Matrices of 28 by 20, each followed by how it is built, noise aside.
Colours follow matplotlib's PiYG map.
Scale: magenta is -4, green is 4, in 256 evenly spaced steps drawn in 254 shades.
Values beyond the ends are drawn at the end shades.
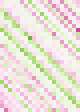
Toeplitz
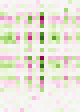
low rank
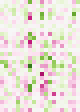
low rank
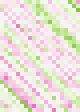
Toeplitz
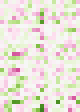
low rank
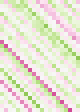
Toeplitz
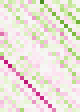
Toeplitz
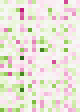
low rank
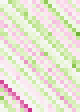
Toeplitz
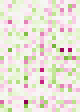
low rank
